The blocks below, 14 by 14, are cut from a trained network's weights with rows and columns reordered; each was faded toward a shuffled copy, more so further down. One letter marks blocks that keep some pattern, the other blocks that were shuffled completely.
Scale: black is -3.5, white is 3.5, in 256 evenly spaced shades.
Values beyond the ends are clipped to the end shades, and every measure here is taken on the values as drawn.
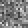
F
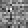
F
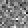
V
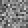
V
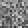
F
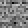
F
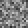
V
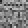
F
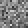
V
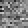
F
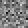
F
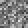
V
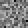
V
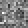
V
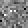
V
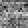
F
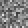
V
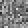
V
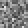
V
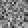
V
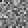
V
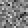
V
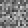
F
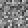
V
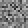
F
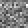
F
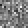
V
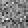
V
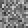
V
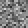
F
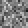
V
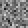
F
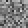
V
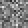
F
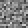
V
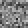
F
